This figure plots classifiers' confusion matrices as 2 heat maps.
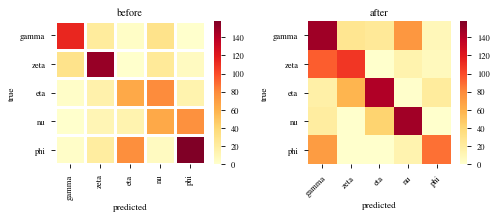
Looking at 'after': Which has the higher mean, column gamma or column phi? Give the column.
gamma
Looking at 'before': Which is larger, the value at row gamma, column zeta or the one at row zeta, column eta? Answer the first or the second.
the first
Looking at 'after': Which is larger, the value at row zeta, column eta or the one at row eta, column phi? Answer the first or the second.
the second
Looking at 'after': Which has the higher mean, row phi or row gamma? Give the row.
gamma
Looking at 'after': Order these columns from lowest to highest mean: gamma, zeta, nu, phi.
phi, zeta, nu, gamma
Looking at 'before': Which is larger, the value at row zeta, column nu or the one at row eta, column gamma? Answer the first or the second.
the first
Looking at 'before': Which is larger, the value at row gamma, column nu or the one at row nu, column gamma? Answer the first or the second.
the first
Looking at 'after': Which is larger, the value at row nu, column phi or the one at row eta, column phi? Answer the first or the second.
the second
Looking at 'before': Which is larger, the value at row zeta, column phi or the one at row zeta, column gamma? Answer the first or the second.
the second
